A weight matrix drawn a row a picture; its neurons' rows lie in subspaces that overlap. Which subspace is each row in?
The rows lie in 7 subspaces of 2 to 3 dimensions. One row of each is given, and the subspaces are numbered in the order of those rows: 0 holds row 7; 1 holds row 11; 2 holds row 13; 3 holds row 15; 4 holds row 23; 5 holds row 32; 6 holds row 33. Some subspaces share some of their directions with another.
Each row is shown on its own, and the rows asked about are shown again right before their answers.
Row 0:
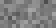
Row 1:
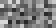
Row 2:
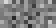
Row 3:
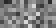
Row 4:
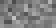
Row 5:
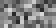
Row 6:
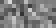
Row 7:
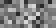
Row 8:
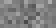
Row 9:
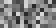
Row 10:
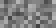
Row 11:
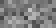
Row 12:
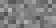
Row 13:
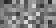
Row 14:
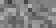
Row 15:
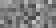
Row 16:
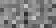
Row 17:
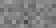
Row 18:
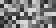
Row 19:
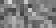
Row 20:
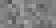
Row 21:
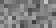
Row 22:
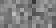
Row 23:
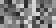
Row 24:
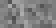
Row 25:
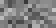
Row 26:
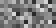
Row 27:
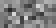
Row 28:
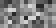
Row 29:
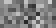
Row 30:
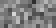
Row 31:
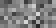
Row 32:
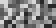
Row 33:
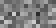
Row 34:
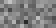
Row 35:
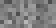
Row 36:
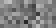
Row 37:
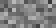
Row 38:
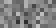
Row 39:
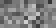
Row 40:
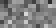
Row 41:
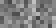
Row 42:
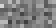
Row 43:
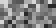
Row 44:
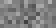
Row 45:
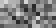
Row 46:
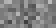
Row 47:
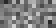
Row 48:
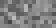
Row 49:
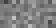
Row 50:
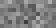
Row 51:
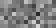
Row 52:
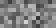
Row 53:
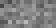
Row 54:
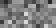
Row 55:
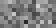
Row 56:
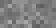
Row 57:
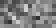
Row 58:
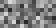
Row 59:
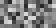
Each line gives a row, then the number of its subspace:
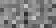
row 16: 5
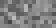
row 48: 0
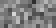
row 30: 4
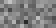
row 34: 5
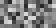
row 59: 0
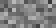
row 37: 5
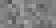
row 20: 1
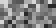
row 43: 5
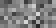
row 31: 6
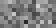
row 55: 0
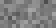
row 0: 3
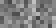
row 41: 4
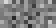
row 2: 2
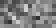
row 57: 0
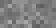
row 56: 1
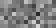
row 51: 6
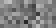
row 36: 0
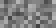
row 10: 3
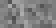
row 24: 1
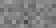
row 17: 5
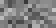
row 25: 1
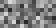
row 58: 5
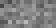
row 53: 3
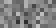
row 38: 4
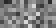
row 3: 2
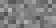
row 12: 5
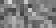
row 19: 1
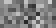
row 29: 3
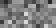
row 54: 5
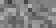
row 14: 1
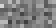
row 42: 3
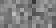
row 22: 4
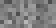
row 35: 6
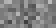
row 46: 6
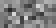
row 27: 4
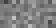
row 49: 2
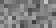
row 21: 3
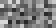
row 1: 3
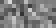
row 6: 1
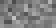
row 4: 0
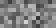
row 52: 2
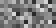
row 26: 0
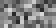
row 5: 4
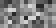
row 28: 4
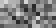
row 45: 0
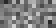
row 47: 2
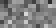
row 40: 5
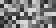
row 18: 3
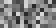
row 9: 4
